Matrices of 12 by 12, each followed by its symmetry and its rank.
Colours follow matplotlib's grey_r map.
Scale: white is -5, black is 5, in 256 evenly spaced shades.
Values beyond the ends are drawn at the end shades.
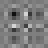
symmetric, rank one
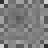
symmetric, rank two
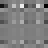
neither, rank one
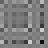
symmetric, rank one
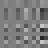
neither, rank one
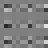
neither, rank one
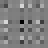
symmetric, rank one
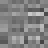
neither, rank two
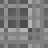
symmetric, rank one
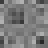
symmetric, rank two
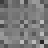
symmetric, rank two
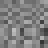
neither, rank two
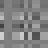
neither, rank one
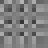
symmetric, rank one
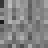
neither, rank two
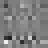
neither, rank two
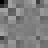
symmetric, rank two
